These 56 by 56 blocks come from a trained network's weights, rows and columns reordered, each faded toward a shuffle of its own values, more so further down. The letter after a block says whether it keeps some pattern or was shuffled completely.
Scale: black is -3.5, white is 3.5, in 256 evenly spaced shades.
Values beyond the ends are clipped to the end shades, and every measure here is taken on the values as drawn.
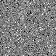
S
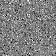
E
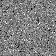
S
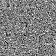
E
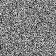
S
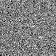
E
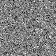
S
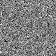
E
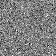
S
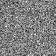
S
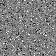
S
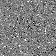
S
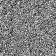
S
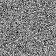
S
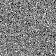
E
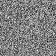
E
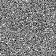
E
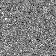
E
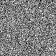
S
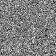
E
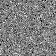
S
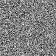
E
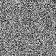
E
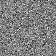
S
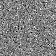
S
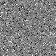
E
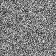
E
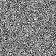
S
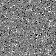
E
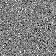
S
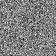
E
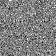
E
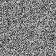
E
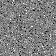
S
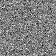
S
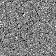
E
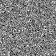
S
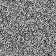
E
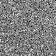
S
